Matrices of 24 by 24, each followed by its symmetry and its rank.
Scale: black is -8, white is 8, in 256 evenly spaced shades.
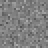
antisymmetric, full rank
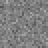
antisymmetric, full rank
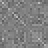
symmetric, rank five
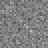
symmetric, full rank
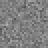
antisymmetric, full rank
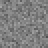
neither, full rank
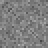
symmetric, full rank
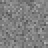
neither, full rank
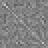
symmetric, rank five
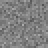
neither, full rank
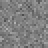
antisymmetric, full rank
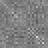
symmetric, rank five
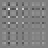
symmetric, rank one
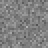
symmetric, full rank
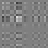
symmetric, rank one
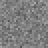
neither, full rank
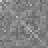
symmetric, rank five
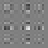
symmetric, rank one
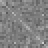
symmetric, rank five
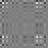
symmetric, rank one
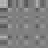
symmetric, rank one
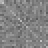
symmetric, rank five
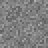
symmetric, full rank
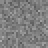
neither, full rank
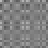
symmetric, rank one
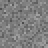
symmetric, full rank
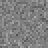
antisymmetric, full rank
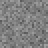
symmetric, full rank
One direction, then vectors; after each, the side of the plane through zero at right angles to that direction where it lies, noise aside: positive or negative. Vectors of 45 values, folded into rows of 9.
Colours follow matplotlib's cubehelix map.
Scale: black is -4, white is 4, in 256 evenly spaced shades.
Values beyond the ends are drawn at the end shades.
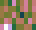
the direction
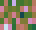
positive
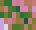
positive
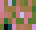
negative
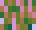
negative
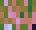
positive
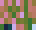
negative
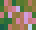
negative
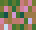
positive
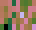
negative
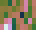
positive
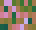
negative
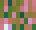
positive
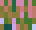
negative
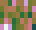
positive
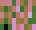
negative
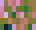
negative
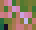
negative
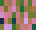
positive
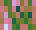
positive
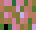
negative
